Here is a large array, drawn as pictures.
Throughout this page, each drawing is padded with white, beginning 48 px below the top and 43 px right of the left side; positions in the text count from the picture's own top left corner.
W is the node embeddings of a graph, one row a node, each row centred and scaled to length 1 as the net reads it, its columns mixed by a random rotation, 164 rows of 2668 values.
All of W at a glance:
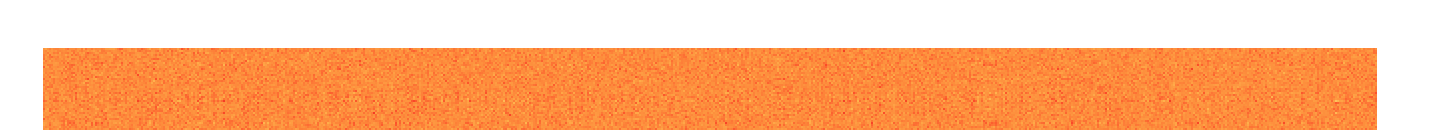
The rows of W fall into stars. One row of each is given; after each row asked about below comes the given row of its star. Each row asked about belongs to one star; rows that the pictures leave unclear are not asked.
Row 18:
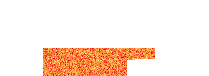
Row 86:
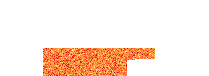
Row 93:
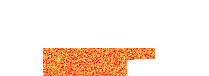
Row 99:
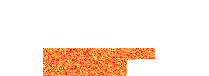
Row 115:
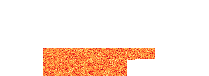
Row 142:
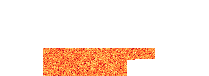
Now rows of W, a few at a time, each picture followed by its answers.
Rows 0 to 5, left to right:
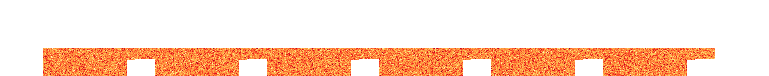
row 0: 18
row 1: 93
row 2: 86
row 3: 93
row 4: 86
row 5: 86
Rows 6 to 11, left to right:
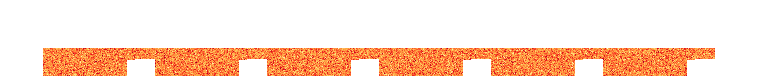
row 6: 142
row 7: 93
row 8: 18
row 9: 142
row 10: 99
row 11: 18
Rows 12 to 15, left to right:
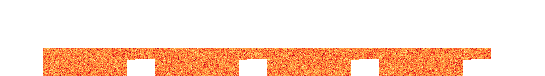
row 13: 115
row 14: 99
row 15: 142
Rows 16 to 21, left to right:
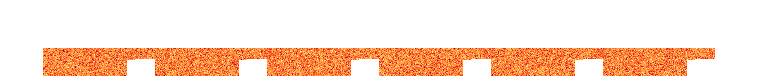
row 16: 99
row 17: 115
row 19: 142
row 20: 115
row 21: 115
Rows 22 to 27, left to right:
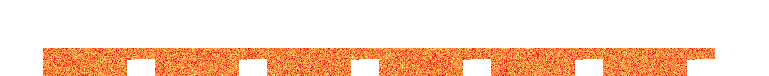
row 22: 86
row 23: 99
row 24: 142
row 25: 99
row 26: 86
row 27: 142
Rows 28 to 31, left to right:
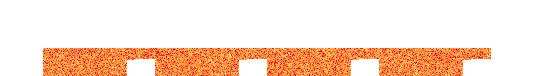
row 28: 93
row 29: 18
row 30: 99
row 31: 99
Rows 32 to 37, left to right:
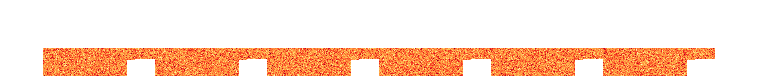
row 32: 93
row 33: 93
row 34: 142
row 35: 93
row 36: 86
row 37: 115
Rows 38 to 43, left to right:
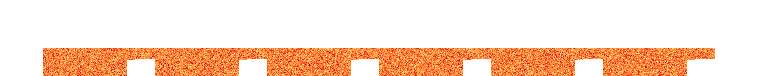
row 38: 115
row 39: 99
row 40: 99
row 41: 115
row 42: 99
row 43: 99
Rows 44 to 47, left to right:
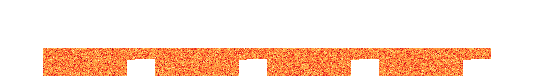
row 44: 86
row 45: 142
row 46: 99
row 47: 18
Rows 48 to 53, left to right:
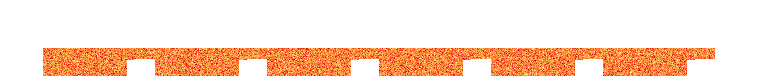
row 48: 93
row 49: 142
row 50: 142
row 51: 86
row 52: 86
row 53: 18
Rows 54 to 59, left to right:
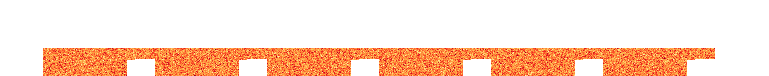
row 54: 115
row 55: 86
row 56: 93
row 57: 115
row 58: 99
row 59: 93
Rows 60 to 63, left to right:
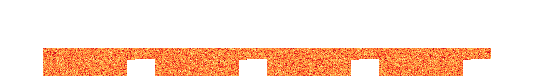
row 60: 18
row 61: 18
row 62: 115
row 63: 18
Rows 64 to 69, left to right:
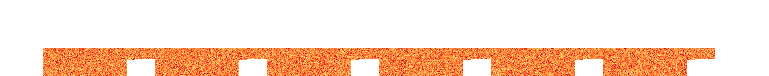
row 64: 142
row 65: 93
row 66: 142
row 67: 86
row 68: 142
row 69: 18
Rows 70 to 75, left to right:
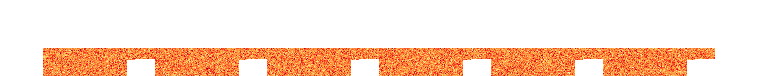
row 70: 93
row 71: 93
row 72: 142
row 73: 115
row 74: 18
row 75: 99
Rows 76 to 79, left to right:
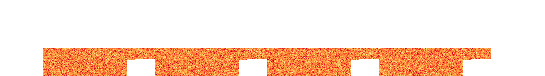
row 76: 93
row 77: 18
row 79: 142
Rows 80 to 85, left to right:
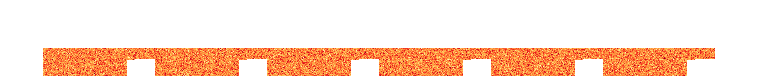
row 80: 142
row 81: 18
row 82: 99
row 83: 115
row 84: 93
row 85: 99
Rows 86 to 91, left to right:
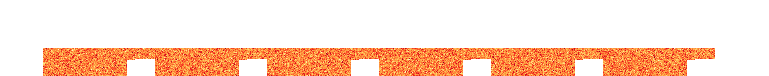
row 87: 18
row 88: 115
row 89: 115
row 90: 115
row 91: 18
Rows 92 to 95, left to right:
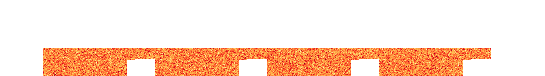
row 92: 86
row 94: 18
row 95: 93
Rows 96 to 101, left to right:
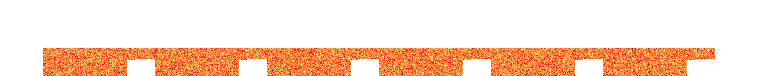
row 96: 115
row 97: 115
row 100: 115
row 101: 115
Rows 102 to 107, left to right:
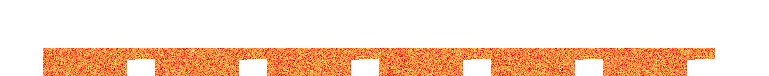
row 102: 115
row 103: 115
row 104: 86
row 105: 86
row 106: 86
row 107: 86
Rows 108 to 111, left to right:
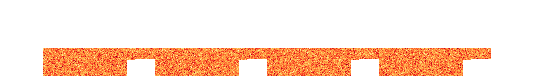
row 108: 99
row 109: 99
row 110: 115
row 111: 115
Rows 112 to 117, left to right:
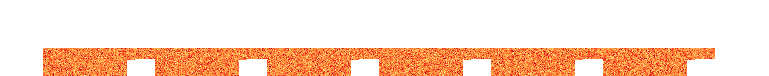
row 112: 18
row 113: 93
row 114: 142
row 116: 99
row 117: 18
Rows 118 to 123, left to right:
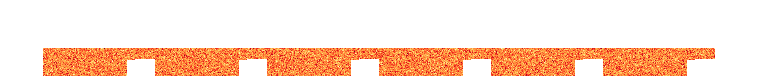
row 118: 142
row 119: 18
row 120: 115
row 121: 18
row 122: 115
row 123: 115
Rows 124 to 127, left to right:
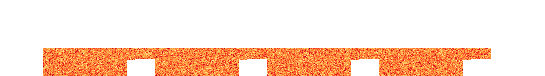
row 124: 115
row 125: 115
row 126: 93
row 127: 99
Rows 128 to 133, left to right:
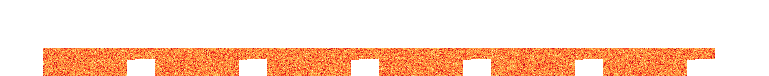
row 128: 86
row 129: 18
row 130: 86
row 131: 86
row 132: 142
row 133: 115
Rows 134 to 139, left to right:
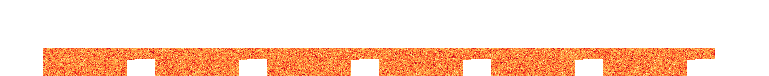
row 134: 115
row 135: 99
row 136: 93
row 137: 99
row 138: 142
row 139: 18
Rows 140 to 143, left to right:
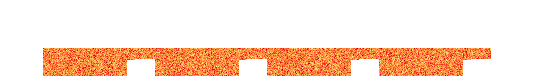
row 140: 18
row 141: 86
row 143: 115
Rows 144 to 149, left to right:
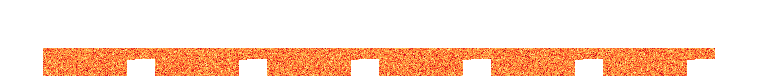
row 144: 142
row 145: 18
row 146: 93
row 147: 99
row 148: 93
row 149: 93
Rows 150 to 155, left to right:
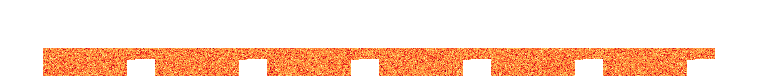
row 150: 99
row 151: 93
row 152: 115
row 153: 93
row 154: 99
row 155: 93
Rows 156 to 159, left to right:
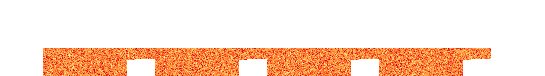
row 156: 142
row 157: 18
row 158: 93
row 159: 86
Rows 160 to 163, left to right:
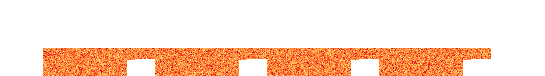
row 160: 18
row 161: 99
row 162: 99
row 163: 115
